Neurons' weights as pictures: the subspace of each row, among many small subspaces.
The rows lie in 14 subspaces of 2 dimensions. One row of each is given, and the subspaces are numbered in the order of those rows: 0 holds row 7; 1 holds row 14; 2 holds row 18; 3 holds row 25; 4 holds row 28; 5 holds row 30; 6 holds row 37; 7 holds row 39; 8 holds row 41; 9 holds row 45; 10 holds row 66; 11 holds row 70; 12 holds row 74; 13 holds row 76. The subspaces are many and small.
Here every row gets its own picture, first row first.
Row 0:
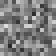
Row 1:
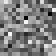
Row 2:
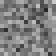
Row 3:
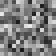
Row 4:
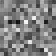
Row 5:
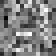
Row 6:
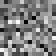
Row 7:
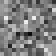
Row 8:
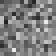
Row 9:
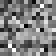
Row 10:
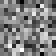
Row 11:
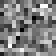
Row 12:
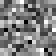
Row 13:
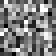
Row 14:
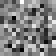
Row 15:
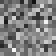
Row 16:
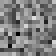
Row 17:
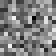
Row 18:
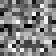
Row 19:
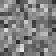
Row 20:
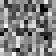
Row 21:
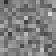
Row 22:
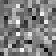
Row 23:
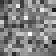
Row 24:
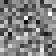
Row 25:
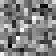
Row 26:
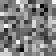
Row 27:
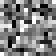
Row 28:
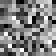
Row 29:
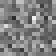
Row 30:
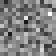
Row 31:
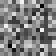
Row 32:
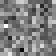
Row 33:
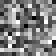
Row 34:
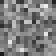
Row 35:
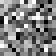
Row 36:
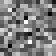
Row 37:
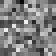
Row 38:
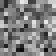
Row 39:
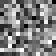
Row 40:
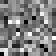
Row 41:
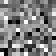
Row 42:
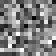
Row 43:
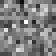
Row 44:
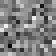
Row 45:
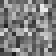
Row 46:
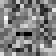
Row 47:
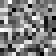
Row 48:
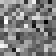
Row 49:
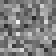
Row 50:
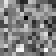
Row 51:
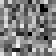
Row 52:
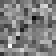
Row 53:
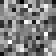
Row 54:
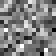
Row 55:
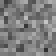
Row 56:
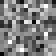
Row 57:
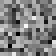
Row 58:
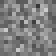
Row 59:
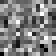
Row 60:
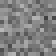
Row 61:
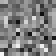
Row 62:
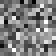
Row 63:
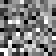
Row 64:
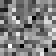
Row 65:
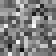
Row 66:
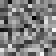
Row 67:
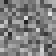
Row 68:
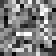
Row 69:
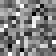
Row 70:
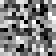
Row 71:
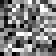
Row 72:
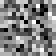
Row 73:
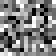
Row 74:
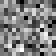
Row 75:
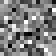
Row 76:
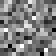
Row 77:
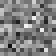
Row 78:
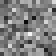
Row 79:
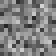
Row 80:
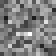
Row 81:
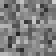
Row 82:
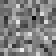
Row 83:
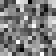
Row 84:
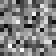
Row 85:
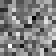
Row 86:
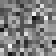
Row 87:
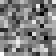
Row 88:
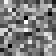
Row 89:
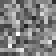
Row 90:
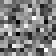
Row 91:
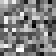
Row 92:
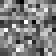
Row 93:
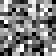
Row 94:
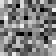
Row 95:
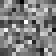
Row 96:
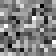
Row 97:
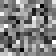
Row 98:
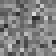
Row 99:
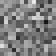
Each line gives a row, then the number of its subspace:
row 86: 10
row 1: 5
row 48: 1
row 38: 12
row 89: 7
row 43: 6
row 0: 2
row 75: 0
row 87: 8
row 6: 8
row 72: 11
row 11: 3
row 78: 0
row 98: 10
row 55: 12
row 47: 10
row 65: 10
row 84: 2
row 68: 0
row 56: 3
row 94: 5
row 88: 9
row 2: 11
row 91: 1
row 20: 9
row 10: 12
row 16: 7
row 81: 7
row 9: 12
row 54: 13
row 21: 5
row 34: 3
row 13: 9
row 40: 8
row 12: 6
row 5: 0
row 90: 6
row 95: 6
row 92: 6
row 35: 1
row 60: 10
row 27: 3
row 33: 7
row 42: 7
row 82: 11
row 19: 13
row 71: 9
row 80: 0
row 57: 7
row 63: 8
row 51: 9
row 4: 11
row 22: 11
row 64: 4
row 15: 1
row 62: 1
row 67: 5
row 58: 11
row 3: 2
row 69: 10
